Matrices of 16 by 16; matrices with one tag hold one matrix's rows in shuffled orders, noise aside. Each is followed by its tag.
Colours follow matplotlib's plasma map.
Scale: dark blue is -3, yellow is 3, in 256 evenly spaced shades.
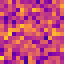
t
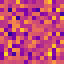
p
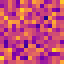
t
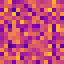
p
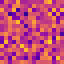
p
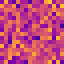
p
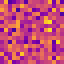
p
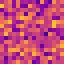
t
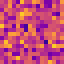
t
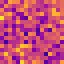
t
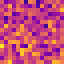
t
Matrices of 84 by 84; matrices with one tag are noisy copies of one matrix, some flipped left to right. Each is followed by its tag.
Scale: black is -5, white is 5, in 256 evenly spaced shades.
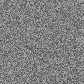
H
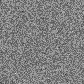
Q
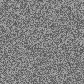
H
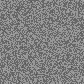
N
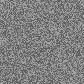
H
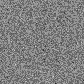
Q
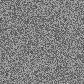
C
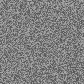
H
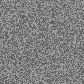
Q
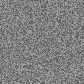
Q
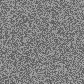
Q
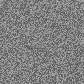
H
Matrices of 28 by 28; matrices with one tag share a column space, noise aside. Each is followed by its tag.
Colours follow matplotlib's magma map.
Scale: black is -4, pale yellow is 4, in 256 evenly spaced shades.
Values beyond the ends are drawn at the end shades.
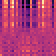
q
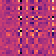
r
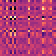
r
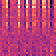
q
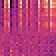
q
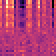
q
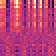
q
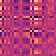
r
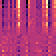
q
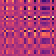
r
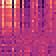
q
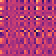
r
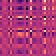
r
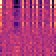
q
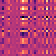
r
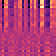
q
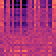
q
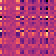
r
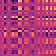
r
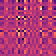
r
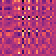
r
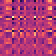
r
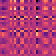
r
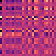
r
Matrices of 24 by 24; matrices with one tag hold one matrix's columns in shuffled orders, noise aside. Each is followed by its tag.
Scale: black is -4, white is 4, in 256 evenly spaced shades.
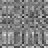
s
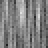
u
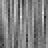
u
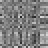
s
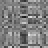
s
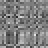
s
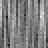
u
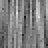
u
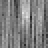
u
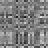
s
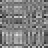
s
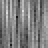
u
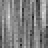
u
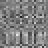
s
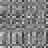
s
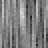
u
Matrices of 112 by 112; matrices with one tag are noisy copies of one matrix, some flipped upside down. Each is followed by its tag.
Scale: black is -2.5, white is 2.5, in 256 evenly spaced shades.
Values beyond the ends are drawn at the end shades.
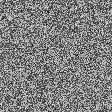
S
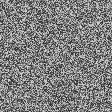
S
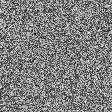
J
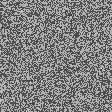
J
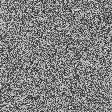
J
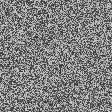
S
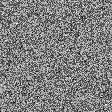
J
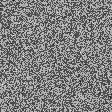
J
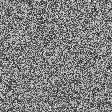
S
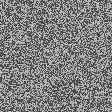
S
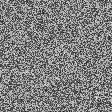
S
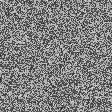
S
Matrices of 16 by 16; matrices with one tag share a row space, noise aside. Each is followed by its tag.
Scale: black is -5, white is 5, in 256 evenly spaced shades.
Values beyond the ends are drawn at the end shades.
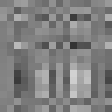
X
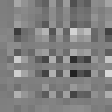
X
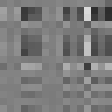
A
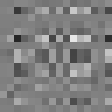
X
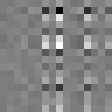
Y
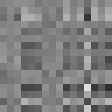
A
